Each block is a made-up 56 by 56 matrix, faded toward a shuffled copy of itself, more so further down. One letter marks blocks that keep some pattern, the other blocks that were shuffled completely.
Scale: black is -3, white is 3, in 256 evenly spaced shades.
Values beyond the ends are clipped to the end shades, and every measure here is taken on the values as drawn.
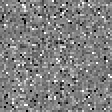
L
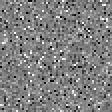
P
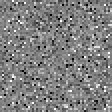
P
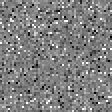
P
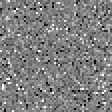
P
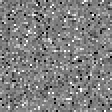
P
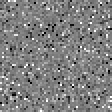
L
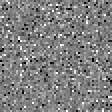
P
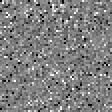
P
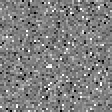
P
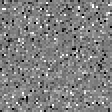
P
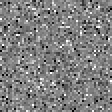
L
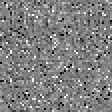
L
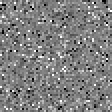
P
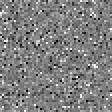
P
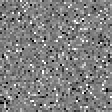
P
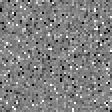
P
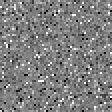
P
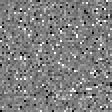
L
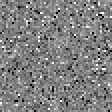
P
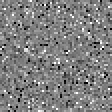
P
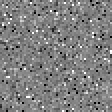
L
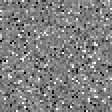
P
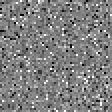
L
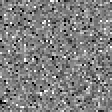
P
